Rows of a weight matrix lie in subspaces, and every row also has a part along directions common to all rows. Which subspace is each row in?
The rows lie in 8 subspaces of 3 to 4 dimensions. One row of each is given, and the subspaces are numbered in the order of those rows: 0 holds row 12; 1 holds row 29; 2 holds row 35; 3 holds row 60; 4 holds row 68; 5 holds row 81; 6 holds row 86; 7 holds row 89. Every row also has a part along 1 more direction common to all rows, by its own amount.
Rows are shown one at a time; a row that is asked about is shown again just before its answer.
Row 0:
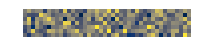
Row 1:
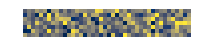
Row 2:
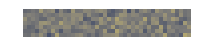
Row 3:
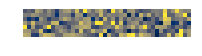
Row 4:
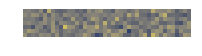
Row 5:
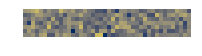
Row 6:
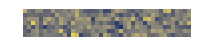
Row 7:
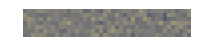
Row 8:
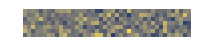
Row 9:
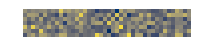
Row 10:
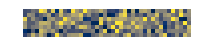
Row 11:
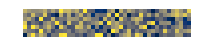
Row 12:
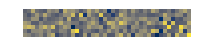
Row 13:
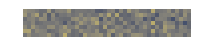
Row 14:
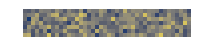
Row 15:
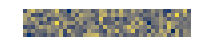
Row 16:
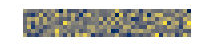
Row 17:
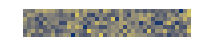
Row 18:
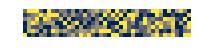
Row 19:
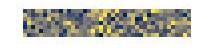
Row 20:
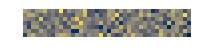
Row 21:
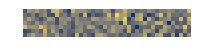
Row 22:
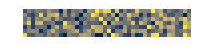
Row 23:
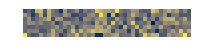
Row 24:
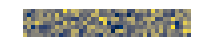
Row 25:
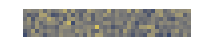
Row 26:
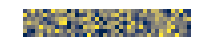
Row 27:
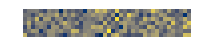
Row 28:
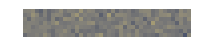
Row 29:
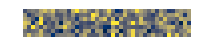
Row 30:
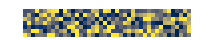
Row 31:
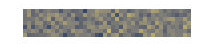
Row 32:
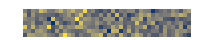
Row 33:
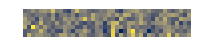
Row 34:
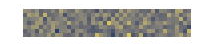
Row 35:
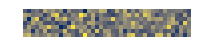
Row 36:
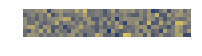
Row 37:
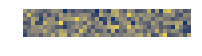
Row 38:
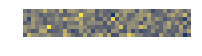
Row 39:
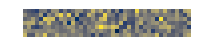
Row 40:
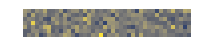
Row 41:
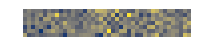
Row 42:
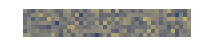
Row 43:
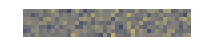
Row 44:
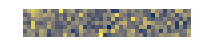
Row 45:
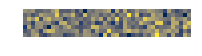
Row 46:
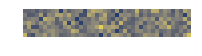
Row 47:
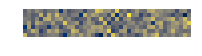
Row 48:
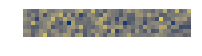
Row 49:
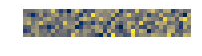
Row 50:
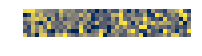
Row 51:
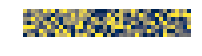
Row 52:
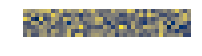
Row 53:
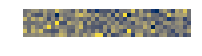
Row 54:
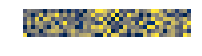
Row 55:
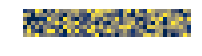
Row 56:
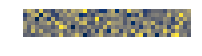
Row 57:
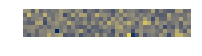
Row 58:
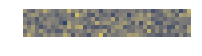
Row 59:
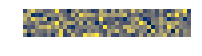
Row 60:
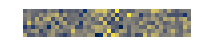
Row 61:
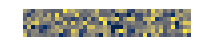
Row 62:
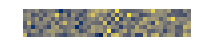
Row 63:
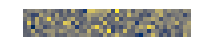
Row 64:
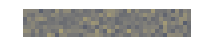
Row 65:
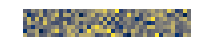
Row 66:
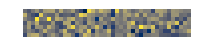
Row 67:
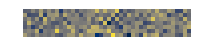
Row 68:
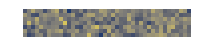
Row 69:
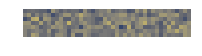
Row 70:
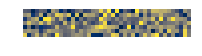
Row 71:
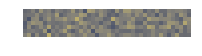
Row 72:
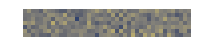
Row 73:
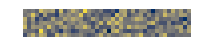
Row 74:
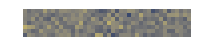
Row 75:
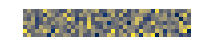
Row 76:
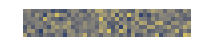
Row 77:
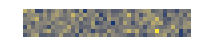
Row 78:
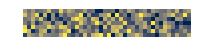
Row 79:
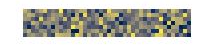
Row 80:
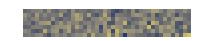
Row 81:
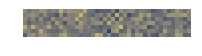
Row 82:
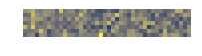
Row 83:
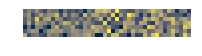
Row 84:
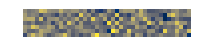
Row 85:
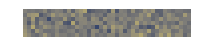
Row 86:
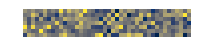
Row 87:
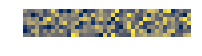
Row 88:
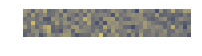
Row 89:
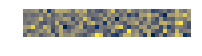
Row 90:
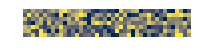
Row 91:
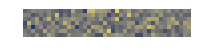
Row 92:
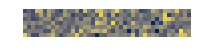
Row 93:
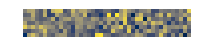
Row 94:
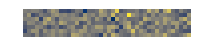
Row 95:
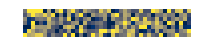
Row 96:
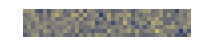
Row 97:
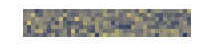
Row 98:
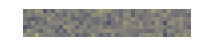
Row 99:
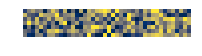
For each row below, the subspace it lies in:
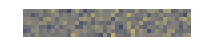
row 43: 1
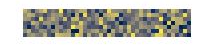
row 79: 0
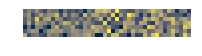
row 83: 0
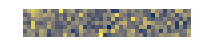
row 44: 3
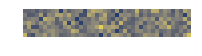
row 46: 0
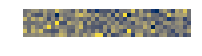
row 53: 4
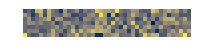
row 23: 6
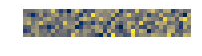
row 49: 1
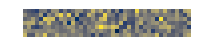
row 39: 0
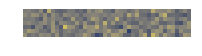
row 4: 7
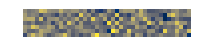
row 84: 6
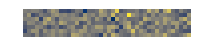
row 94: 1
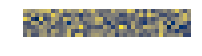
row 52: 0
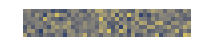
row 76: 4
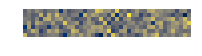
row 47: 7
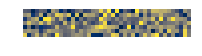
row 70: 0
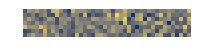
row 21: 6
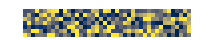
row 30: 4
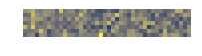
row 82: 3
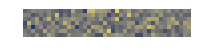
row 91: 2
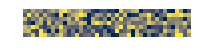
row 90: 5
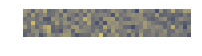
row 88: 5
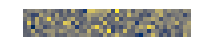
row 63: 2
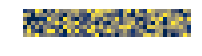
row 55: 3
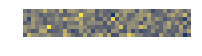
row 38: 2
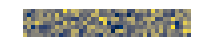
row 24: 1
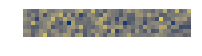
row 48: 0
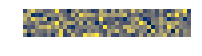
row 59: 4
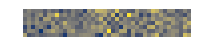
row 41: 4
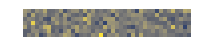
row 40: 5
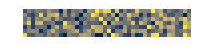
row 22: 1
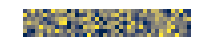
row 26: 4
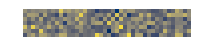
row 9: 5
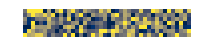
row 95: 3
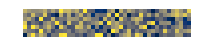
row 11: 2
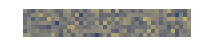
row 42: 4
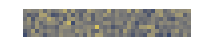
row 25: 2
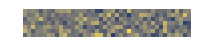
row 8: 7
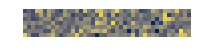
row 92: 6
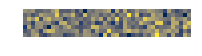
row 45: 6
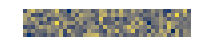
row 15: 4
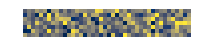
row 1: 7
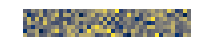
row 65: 5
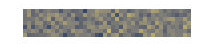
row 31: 5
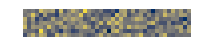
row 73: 7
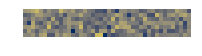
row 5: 3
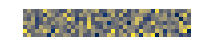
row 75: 5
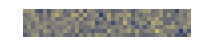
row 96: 6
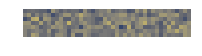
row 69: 0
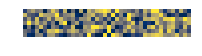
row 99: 4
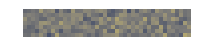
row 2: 7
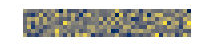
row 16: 3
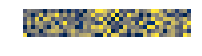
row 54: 4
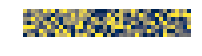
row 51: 3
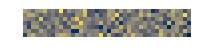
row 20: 0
